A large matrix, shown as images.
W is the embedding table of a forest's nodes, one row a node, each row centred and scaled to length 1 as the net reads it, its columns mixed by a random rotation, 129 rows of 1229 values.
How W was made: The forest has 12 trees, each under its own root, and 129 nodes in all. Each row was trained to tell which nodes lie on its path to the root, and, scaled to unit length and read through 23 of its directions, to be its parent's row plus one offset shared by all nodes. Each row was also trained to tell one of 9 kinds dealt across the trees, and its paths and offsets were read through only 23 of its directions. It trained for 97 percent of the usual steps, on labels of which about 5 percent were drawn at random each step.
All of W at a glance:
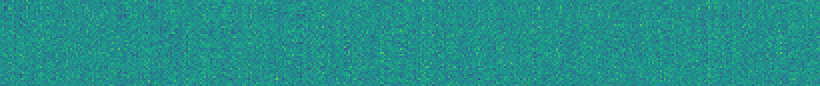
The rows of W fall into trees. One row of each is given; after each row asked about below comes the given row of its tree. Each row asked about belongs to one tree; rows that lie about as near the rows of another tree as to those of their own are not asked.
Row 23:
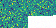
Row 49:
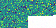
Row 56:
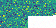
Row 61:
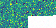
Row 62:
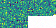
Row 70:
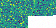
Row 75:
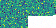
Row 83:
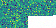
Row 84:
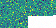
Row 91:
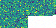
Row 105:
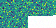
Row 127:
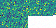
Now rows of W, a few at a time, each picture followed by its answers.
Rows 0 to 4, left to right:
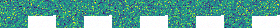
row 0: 62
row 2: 105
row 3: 105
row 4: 91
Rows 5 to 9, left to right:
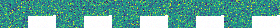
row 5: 84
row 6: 49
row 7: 105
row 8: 83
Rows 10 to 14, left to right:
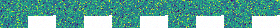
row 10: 84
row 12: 49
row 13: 83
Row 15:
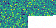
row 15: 61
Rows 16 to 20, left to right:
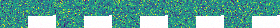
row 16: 75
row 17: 62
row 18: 49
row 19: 56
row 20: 105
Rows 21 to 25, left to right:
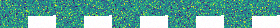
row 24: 105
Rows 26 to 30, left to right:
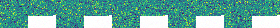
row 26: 62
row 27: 62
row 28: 84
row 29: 105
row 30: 91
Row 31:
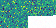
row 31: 23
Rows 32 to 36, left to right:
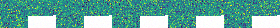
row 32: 83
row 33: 91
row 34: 83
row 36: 62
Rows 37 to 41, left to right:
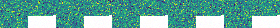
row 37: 84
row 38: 75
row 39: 62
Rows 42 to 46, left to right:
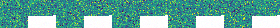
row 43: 105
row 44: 91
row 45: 49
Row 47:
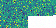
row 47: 83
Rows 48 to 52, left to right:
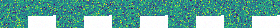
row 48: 83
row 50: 105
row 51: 62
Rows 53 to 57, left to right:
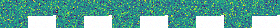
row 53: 23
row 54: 84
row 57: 75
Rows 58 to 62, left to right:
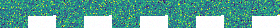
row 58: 83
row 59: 49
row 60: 56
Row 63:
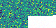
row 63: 84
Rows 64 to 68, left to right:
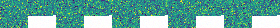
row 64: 23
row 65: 62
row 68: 105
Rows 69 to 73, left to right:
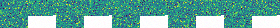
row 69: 75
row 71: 91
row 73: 84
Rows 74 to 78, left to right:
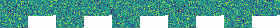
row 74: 83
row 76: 84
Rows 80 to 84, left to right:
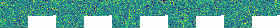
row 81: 49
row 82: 56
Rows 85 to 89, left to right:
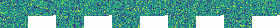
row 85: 62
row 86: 70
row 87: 70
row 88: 105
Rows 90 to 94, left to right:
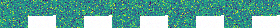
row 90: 62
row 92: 83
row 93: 83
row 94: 84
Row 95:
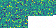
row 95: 83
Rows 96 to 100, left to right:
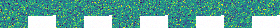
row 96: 84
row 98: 23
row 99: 91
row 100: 49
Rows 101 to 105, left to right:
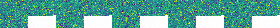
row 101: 105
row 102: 91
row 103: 91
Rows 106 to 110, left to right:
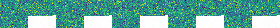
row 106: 84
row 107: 83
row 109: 62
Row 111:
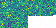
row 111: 62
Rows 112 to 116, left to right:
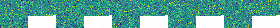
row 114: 84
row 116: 84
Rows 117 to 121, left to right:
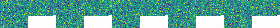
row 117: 49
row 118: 105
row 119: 49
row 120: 105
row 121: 83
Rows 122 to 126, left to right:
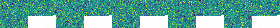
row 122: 62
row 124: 75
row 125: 91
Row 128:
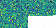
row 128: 49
